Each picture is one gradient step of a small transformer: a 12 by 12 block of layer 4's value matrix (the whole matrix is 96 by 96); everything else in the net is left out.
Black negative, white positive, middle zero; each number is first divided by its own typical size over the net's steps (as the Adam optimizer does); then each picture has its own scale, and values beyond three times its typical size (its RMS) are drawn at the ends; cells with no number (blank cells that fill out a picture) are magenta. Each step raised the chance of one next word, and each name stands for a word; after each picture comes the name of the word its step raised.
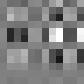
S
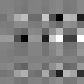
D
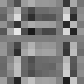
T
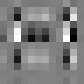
S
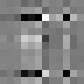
D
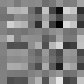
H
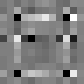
D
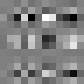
D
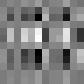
S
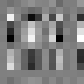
S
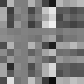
H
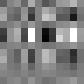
S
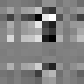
D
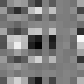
T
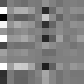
D
